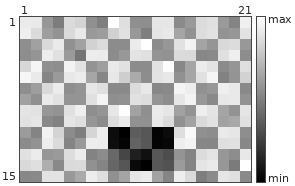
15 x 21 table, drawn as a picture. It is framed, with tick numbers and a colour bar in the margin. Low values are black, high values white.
Ninth with the lowest average: bottom middle. Odd patch: lower, in the bottom middle. Average level on the scale: 70%.
